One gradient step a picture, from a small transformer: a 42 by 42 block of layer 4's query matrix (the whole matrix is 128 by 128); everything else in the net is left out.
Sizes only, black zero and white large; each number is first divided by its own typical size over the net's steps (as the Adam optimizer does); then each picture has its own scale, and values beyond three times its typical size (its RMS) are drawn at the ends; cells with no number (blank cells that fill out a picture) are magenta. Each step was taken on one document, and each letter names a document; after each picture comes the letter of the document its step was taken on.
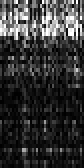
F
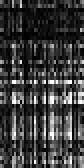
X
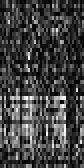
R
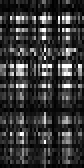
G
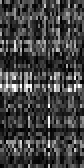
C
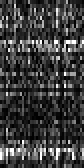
C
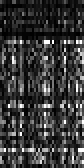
X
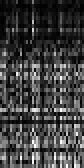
R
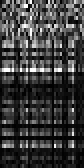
F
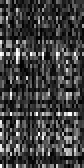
C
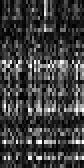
R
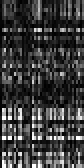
R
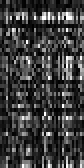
G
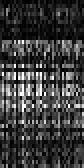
C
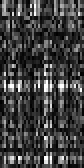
R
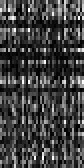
X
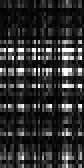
G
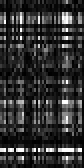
G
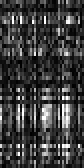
G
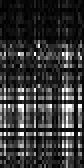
G
